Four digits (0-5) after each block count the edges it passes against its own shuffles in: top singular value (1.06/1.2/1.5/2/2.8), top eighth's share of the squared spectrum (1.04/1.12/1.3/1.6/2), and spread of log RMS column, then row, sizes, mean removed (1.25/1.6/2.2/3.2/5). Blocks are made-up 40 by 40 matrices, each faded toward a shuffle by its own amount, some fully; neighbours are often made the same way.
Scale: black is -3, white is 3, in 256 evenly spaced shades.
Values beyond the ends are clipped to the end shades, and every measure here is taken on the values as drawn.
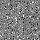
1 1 0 0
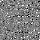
3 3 0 2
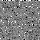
2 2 0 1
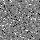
0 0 0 0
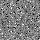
0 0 0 0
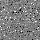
0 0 0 1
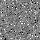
0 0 0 0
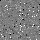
1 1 0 0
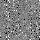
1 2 2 0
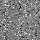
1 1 1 0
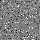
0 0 0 0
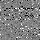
2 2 1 2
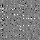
2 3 2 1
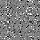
3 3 1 2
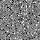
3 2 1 0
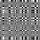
5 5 4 4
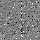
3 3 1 1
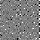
4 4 2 1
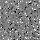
1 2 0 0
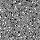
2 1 0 0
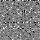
3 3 1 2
